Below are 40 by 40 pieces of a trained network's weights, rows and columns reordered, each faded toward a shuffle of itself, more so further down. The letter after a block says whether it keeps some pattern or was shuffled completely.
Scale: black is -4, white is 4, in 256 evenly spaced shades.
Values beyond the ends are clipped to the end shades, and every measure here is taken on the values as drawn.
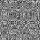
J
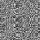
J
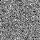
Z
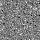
Z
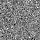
Z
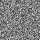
Z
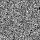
Z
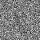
Z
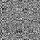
J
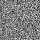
Z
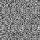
J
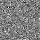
Z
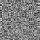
J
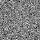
Z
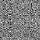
J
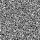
Z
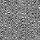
J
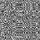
J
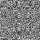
J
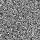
Z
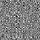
J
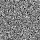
Z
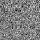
J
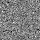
Z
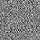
J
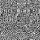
J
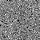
Z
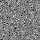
Z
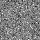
Z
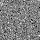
Z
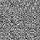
J
